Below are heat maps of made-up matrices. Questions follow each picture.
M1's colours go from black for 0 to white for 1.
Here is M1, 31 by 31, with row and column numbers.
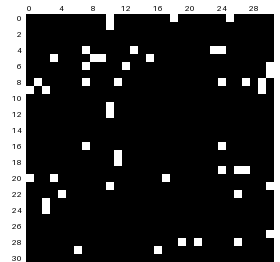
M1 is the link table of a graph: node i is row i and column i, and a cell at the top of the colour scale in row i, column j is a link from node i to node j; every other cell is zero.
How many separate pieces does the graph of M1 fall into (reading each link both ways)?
2
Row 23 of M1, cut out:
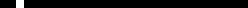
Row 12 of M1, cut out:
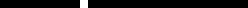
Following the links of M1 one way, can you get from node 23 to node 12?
no
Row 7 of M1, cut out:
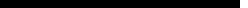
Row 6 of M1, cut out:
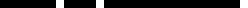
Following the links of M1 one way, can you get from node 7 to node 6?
no
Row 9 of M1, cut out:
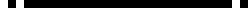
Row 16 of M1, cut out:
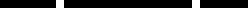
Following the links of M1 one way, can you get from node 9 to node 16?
yes
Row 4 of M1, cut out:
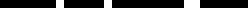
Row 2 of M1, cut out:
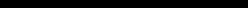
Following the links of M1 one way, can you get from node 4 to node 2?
yes
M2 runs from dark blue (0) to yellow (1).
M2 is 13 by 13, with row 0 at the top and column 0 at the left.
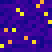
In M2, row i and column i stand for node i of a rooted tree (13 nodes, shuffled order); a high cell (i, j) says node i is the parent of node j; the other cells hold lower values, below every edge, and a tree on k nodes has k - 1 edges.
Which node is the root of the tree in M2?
7
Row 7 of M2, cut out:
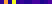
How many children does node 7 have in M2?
2
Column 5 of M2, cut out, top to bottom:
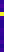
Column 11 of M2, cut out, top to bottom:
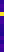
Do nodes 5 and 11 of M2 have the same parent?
yes
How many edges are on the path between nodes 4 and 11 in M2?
4
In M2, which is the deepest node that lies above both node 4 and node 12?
3
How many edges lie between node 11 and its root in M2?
2
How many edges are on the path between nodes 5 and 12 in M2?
1
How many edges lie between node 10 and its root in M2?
4
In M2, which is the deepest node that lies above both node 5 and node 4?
3
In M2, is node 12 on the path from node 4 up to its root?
no
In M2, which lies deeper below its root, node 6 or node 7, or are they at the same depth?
node 6
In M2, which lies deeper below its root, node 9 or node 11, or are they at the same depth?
the same depth
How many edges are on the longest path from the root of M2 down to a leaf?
6
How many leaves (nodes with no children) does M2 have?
4
